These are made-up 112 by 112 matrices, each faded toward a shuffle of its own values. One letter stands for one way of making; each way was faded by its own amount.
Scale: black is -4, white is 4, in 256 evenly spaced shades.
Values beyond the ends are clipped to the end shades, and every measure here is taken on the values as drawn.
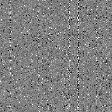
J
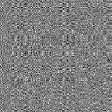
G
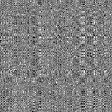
G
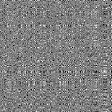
G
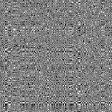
G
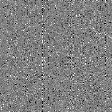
J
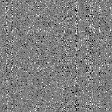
J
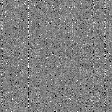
J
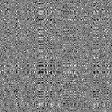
G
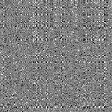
G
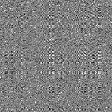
G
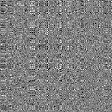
G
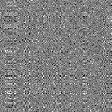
G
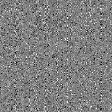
J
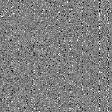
J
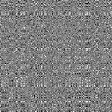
G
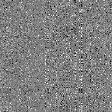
J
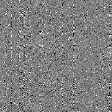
J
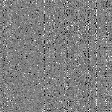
J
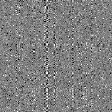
J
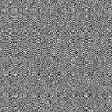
G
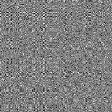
G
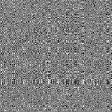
G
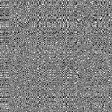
G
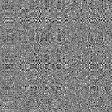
G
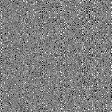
J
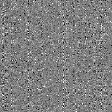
J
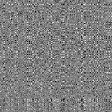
G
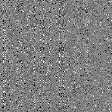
J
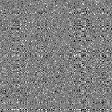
G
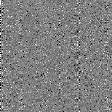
J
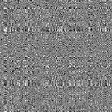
G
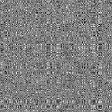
G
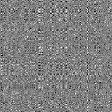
G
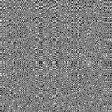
G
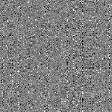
J
